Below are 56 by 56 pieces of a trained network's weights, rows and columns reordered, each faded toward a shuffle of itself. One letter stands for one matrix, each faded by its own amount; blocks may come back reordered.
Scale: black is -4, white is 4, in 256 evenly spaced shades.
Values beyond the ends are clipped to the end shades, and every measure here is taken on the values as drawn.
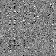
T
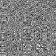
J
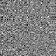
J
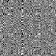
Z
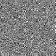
J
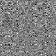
J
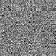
T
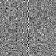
Z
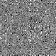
T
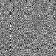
Z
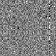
Z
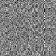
Z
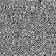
T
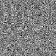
T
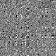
J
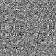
T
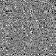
J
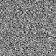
T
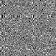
J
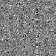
T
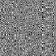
Z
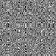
Z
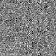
J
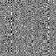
Z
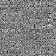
J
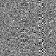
Z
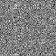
J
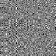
Z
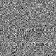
T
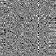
Z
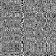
Z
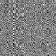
Z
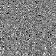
T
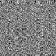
J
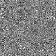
J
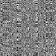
Z
